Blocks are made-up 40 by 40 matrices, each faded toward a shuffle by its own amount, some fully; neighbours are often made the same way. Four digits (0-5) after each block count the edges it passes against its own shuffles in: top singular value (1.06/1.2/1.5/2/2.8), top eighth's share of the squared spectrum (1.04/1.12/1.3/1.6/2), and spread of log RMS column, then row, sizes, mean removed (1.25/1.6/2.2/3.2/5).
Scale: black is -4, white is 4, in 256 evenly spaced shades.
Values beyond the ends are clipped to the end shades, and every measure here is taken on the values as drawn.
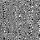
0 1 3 0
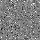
0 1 1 0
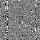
2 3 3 0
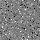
0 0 0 0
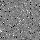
1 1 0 0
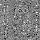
1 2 2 0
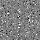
1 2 1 0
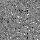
2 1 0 0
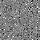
1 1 1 0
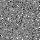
0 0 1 0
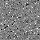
0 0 1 0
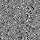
1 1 1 0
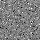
0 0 0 0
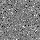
0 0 0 0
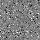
0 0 0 0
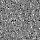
1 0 0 0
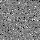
1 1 0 1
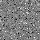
0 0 0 0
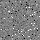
1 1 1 0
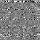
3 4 0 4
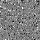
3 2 1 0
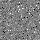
0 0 0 0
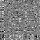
3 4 2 2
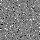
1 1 0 0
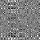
4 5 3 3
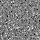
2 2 0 0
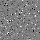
1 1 0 0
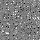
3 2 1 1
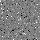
0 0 0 0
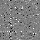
3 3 1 1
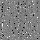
3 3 1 0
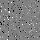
2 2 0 0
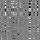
4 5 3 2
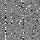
2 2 2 0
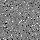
0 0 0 0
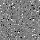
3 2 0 1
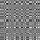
5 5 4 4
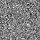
2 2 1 0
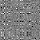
4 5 2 2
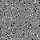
1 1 0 0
